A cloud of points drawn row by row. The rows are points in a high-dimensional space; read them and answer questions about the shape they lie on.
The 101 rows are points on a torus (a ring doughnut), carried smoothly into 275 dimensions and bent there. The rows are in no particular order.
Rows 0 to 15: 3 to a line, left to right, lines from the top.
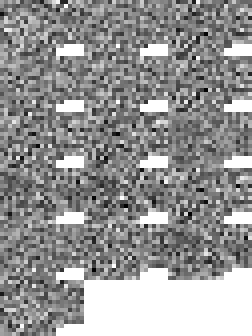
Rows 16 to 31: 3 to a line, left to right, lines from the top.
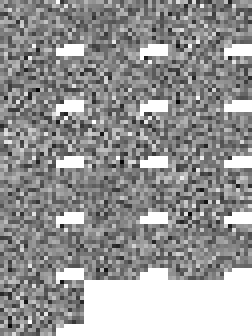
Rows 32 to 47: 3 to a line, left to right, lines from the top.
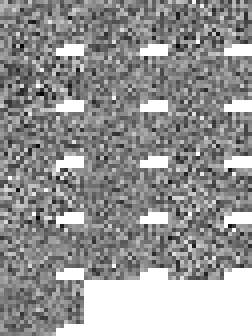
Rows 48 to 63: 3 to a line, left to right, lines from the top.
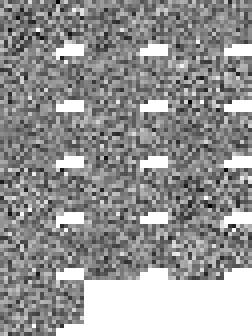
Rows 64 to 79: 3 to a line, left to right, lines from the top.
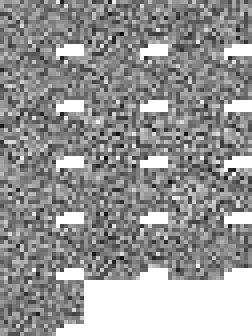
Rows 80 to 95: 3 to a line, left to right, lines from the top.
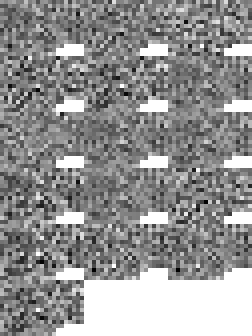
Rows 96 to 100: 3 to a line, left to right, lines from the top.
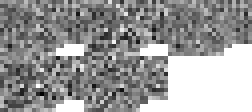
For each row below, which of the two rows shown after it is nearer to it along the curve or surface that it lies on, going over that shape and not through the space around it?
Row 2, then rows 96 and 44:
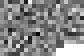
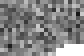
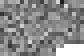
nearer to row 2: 96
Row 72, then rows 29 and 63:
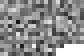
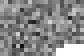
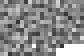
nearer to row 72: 29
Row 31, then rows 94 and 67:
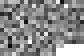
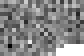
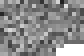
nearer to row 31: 94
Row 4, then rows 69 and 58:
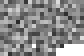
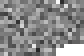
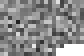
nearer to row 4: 69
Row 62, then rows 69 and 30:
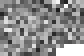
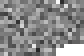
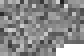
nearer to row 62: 30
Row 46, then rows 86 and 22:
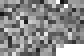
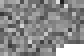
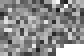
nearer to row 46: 22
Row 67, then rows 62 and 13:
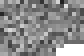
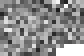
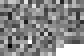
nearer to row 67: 62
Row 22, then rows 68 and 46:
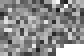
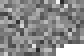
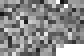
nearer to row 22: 46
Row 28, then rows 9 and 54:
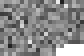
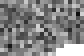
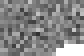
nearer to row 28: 9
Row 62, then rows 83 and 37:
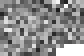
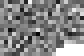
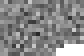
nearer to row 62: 37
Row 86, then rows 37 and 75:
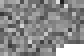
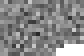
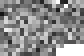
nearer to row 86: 75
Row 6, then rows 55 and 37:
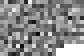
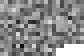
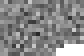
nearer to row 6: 55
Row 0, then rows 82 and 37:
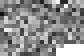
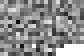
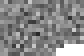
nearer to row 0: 82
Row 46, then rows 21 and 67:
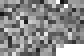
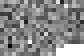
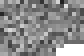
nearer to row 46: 21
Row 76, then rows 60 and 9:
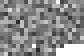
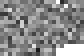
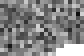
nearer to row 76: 60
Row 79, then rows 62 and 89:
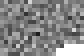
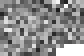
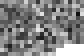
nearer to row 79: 89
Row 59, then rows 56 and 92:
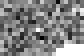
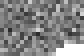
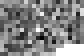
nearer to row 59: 92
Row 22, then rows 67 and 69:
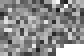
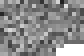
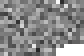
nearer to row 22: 67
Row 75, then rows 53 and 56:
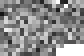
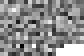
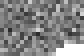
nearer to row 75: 53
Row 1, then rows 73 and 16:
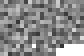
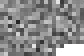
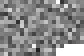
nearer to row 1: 16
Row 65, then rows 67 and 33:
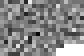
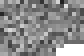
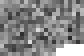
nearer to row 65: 33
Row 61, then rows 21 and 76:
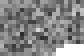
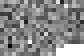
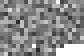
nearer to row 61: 21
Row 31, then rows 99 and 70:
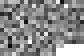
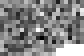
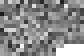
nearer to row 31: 70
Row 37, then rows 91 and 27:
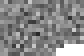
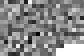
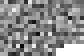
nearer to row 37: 91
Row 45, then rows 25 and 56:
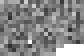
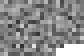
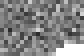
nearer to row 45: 56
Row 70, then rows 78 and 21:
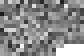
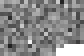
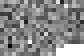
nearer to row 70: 78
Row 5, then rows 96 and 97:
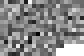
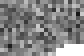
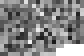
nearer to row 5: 96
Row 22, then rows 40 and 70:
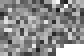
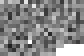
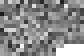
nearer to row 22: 70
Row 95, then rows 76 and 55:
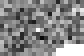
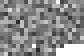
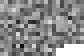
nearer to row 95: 55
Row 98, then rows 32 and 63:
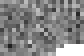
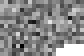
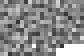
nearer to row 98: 32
